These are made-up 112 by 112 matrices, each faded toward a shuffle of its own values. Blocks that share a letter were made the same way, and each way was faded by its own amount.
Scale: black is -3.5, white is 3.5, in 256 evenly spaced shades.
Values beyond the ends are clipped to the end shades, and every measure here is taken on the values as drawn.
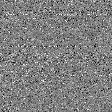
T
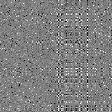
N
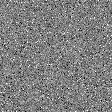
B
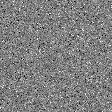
B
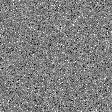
B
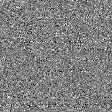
T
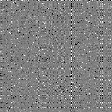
N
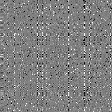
N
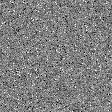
B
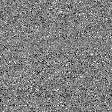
T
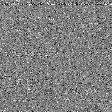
T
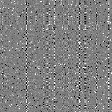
N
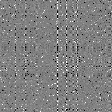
N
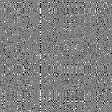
N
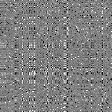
N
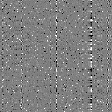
N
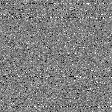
T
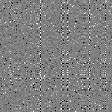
N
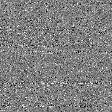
T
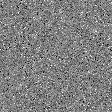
B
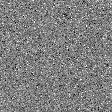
B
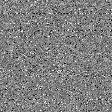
T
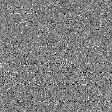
T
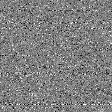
T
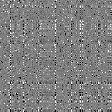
N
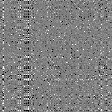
N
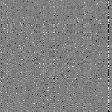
N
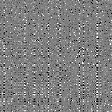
N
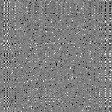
N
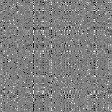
N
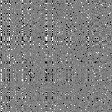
N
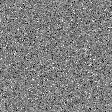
B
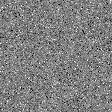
B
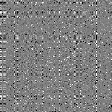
N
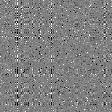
N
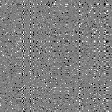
N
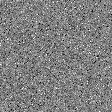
B
